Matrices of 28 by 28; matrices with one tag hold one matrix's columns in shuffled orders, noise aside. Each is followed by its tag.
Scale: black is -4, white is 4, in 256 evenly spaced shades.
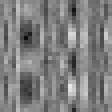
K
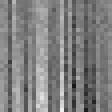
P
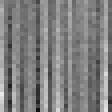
P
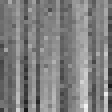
P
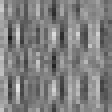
K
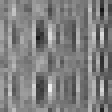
K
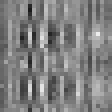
K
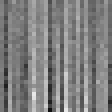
P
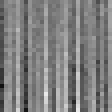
P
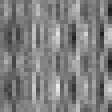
K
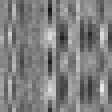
K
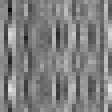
K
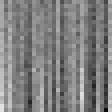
P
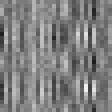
K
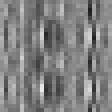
K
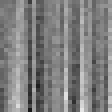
P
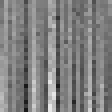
P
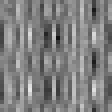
K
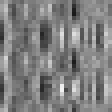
K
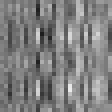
K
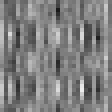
K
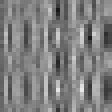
K
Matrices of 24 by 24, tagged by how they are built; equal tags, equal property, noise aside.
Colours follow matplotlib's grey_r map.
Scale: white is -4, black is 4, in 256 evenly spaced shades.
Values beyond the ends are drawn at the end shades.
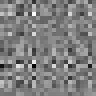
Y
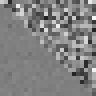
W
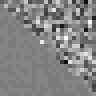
W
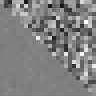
W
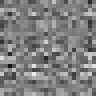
Y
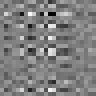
Y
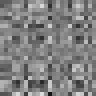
Y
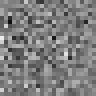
Y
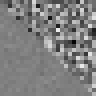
W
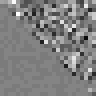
W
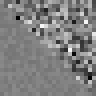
W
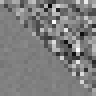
W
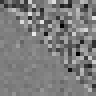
W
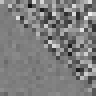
W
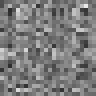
Y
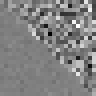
W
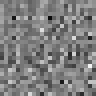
Y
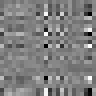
Y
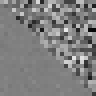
W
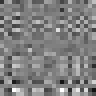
Y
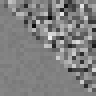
W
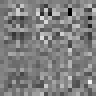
Y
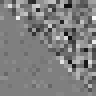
W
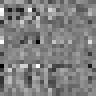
Y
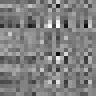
Y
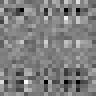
Y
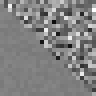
W
